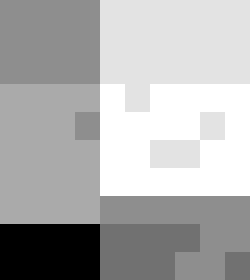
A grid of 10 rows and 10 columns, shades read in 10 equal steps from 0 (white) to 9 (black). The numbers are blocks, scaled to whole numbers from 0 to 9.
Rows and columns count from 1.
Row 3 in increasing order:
1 1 1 1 1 1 4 4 4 4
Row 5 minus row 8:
0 0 0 1 -4 -4 -4 -4 -3 -4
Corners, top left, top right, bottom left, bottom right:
4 1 9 5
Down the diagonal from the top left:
4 4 4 3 0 0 0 4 4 5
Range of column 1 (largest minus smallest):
6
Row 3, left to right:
4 4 4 4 1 1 1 1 1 1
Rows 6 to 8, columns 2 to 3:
3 3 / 3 3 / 3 3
